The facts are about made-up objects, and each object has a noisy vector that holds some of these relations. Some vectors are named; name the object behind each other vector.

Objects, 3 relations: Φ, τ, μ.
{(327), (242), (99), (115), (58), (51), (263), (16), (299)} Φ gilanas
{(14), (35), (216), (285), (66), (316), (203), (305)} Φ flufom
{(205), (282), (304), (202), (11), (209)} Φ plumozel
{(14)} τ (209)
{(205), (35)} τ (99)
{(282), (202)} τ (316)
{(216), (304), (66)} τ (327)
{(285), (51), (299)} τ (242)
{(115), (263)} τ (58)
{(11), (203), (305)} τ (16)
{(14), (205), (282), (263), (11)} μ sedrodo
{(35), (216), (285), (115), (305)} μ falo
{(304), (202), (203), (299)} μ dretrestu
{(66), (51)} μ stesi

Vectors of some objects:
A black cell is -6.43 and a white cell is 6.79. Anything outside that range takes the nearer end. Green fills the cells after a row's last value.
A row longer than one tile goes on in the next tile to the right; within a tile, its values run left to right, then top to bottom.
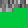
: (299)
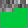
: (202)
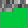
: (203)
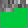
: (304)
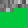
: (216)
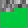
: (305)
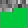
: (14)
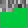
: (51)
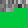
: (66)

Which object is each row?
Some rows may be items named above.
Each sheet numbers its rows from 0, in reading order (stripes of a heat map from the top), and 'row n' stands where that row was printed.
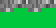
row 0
(216)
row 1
(216)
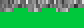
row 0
(304)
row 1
(285)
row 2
(11)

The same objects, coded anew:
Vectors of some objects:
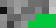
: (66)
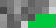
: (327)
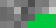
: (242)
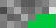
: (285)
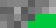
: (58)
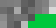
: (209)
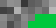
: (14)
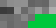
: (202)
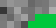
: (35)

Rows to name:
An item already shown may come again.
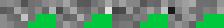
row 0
(305)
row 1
(285)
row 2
(299)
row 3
(216)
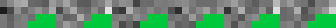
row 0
(304)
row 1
(285)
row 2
(11)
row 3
(203)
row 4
(51)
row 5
(242)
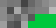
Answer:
(16)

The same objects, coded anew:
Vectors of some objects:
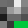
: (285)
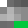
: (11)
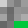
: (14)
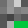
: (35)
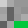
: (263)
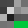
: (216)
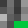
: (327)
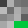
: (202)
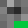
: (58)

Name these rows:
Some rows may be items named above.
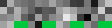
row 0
(202)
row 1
(242)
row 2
(203)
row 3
(51)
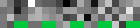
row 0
(16)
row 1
(11)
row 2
(66)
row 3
(51)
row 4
(299)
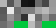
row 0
(305)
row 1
(304)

